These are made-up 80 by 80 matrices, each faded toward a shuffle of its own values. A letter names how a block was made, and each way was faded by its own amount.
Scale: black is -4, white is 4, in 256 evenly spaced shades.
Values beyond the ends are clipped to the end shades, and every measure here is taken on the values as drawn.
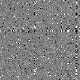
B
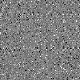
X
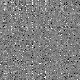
X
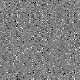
X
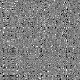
B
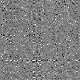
B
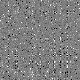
B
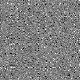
X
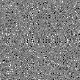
X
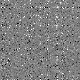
X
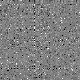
B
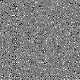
X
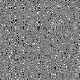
B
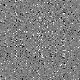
B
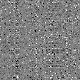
X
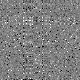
B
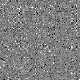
X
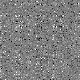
X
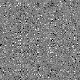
X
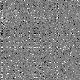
B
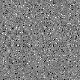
X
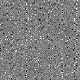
B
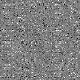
X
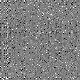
B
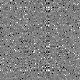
B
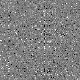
X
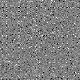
B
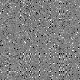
B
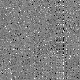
B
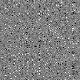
X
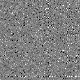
X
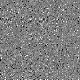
X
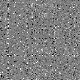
B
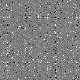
B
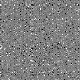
B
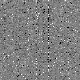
B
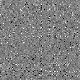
X
